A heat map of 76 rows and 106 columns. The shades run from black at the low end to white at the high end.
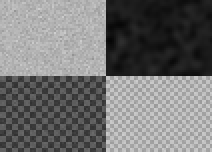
The table splits into 2 rows of 2 panels. Panel 1,1: high, fine-grained, faint in contrast. Panel 1,2: very low, blotchy, faint in contrast. Panel 2,1: low, checkered. Panel 2,2: high, checkered.
